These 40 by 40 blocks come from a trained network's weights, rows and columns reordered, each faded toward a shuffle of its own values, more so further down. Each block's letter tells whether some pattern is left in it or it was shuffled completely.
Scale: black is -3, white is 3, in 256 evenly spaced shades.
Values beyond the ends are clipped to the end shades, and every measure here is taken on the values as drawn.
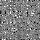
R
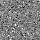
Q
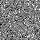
Q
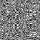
R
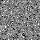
Q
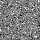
Q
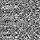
R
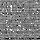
R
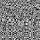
R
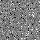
Q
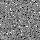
Q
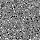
Q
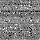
R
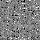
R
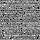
R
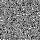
Q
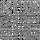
R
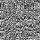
R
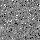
Q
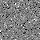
Q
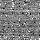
R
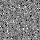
Q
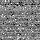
R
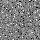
Q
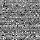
R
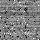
R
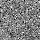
Q
